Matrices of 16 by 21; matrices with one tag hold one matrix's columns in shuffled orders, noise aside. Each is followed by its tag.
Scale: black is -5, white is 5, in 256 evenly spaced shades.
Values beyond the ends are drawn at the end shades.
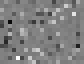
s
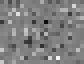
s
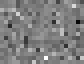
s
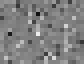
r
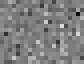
r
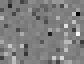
r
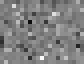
s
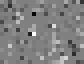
r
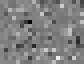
s
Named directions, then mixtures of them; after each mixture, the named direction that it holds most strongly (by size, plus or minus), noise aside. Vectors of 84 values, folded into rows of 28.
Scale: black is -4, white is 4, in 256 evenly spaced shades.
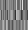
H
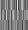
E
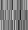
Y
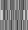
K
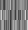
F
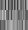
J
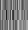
E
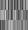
J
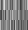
Y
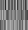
J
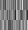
H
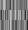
F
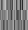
H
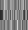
K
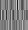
E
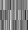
F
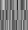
E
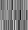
Y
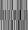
Y
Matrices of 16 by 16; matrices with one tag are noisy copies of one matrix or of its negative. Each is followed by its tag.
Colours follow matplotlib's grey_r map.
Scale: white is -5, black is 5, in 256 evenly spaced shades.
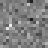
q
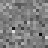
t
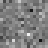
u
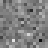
u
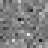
u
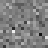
t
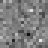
u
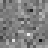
u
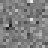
q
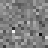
t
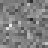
q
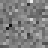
q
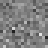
t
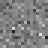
t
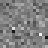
t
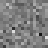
t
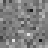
u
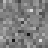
u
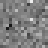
q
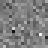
t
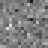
q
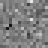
q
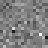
t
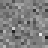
t
